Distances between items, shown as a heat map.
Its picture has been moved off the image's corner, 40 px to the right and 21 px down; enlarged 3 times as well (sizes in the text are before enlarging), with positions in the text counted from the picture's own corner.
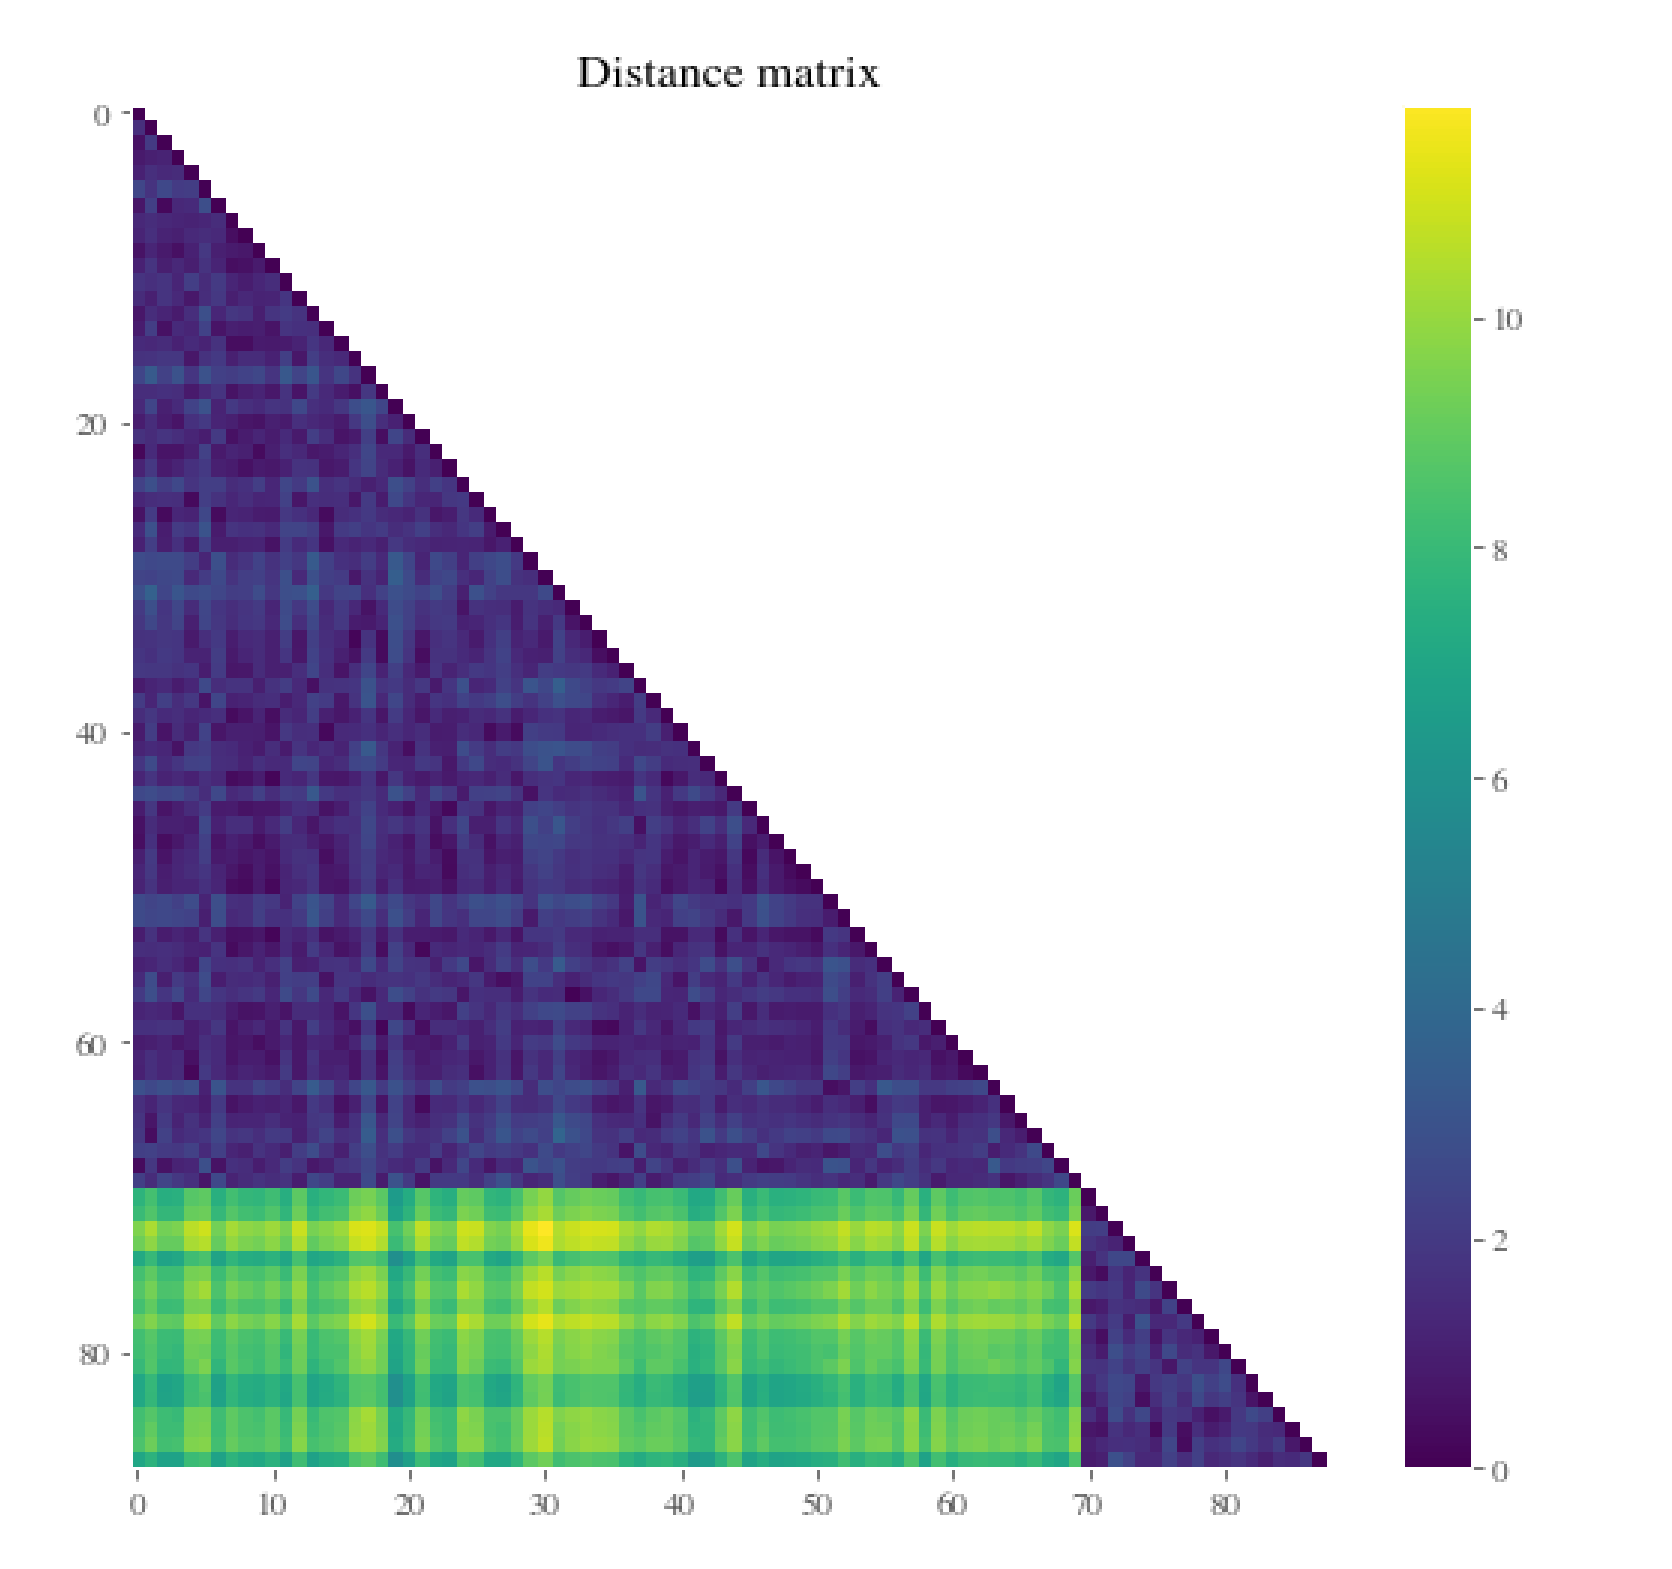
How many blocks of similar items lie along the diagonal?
2
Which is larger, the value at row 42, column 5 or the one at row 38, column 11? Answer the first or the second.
the first
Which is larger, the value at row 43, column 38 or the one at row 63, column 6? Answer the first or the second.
the second
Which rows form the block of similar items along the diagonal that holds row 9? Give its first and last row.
0 to 69
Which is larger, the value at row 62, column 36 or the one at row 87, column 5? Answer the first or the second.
the second
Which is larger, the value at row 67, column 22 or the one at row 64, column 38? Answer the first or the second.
the first
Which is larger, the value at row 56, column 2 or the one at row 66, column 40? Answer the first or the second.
the second
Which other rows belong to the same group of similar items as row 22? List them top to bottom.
0, 1, 2, 3, 4, 5, 6, 7, 8, 9, 10, 11, 12, 13, 14, 15, 16, 17, 18, 19, 20, 21, 23, 24, 25, 26, 27, 28, 29, 30, 31, 32, 33, 34, 35, 36, 37, 38, 39, 40, 41, 42, 43, 44, 45, 46, 47, 48, 49, 50, 51, 52, 53, 54, 55, 56, 57, 58, 59, 60, 61, 62, 63, 64, 65, 66, 67, 68, 69
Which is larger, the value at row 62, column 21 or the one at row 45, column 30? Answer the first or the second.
the second
